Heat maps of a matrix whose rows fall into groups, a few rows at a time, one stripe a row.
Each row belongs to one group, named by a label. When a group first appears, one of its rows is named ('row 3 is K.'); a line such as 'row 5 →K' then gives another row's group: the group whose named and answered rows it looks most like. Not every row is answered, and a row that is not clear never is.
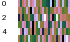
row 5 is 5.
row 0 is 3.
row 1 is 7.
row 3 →5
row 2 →3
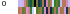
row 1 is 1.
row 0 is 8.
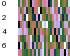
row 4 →8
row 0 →7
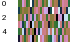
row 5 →5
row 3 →7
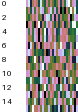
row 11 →1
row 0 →7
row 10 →7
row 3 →5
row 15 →3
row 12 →7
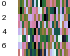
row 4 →8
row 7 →8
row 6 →8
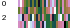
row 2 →7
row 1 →8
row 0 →8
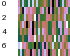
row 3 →5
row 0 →3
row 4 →5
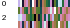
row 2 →8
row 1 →8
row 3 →7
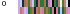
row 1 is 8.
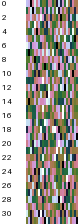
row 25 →7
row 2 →3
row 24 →1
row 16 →8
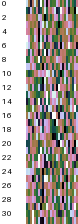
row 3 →1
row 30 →1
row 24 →8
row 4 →7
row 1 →7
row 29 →5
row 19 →3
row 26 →8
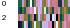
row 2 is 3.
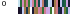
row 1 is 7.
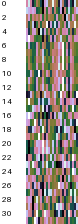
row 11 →8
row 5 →8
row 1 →8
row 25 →8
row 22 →5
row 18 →3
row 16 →8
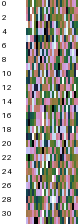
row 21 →8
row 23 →1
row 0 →1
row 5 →8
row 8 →5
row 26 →7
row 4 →3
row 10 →7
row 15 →3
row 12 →5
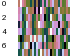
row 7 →1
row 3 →5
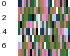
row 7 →7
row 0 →7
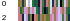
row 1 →3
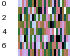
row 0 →8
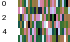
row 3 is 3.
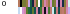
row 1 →8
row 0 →5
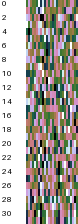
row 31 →5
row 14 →8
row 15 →1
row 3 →3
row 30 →5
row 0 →5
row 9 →3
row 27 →7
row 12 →3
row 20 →5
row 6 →8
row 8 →8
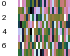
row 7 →1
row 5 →7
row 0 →8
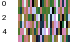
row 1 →3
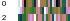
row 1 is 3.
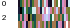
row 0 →7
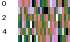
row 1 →3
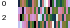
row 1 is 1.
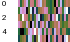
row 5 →5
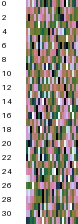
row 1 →1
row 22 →5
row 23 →5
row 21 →5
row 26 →1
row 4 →8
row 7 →7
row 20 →3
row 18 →7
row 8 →5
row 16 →3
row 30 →7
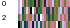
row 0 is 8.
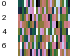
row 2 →7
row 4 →7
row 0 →3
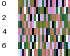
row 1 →3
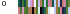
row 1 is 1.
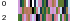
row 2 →3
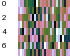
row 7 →8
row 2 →5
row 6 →3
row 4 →3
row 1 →8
